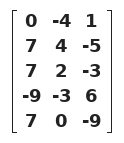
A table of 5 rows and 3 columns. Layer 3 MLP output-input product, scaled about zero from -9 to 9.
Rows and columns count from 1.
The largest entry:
7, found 3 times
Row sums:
-3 6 6 -6 -2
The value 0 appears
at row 1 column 1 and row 5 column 2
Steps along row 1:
down up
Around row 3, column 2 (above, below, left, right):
4 -3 7 -3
